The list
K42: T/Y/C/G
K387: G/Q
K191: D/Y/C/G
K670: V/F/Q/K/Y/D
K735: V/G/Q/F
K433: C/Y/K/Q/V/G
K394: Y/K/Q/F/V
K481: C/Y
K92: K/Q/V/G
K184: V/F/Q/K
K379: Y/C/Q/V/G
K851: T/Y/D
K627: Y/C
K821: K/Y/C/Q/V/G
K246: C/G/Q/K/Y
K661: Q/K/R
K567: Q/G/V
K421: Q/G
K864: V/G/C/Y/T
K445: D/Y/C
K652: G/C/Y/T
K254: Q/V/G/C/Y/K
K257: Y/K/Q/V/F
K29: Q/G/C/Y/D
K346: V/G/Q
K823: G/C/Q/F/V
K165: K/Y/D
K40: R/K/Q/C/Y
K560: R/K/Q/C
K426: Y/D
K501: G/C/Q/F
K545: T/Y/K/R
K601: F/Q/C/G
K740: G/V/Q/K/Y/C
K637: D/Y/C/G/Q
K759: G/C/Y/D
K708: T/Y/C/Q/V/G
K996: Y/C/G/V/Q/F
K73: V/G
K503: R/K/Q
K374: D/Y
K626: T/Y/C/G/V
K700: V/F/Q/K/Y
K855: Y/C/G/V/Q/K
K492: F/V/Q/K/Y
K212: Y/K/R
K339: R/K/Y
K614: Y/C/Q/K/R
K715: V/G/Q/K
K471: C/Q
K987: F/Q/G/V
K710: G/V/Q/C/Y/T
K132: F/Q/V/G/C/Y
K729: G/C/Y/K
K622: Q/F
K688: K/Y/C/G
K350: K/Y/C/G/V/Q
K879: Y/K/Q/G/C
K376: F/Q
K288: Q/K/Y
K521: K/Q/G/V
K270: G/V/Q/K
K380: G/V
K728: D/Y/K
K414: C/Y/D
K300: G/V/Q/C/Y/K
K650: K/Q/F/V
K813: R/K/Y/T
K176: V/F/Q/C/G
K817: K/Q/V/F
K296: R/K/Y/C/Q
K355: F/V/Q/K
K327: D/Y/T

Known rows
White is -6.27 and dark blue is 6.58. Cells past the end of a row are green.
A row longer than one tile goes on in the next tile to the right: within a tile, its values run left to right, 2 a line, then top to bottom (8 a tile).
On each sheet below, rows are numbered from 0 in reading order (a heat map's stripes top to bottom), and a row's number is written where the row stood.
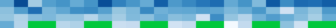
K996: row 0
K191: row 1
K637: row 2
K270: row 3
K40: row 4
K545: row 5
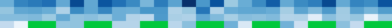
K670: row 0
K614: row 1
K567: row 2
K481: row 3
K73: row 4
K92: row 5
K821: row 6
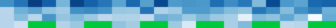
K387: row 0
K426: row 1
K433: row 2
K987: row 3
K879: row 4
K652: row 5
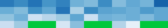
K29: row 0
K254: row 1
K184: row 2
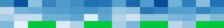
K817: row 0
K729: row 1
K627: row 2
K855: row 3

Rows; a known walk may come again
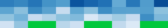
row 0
K29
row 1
K165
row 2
K700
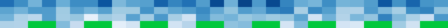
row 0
K567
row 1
K821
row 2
K296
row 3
K374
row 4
K212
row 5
K254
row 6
K503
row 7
K501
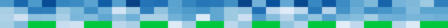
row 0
K627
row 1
K637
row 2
K414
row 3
K729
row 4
K246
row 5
K471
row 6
K728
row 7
K715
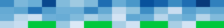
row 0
K327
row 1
K864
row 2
K376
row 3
K851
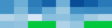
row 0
K421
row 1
K426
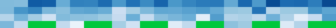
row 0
K601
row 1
K670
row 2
K350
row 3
K300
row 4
K433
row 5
K740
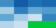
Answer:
K380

